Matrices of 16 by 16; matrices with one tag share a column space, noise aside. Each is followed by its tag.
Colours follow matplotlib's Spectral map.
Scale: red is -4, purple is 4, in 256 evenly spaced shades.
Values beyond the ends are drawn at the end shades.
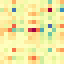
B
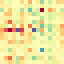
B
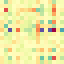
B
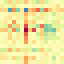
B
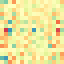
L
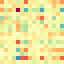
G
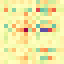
B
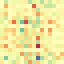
L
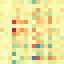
L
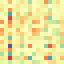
L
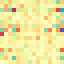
B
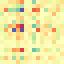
B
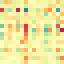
B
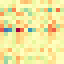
B
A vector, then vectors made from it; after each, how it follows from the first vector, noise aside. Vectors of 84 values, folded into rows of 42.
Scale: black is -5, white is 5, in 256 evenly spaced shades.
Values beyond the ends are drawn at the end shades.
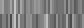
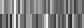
scaled up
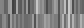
reversed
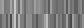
copied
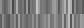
reversed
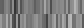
negated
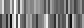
scaled up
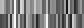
scaled up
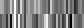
scaled up
